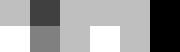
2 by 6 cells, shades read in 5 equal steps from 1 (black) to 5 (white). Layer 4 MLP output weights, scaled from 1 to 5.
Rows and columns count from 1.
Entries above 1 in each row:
5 5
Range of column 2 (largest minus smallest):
1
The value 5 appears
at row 2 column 1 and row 2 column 4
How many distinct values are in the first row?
3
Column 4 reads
4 5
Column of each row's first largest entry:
1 1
